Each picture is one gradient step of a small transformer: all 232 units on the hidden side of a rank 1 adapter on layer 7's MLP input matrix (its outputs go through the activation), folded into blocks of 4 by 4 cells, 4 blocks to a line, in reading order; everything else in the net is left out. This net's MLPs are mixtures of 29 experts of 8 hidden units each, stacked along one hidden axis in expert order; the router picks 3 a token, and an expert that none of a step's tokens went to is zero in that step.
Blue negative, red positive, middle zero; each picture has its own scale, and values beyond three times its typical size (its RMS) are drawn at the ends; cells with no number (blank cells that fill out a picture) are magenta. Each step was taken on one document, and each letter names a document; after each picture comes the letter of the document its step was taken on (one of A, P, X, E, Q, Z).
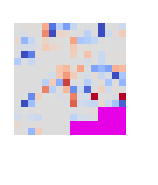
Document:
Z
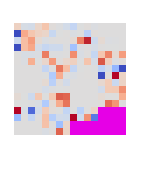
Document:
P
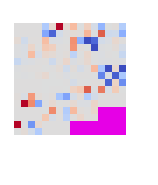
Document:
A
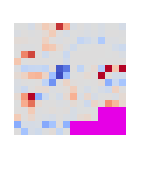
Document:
A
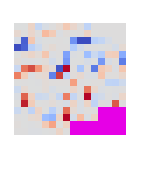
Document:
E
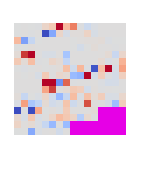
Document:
Z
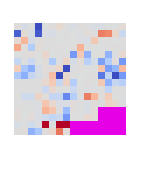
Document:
P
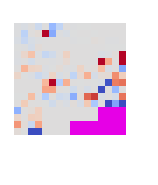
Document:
Z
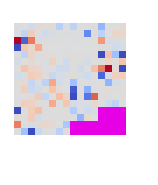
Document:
E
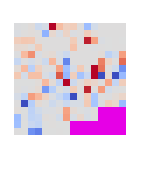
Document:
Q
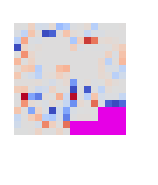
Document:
E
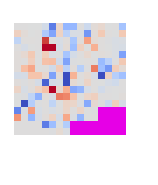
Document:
A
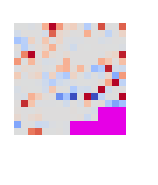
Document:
Z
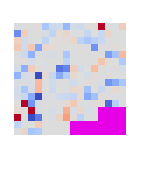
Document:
E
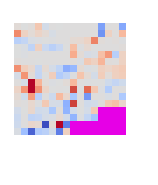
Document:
P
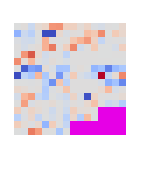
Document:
Q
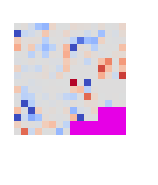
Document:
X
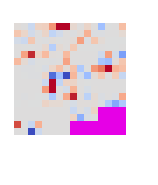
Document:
Z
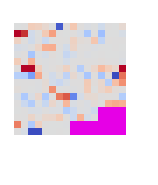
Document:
Q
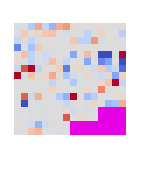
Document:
E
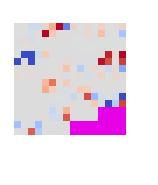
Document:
Z
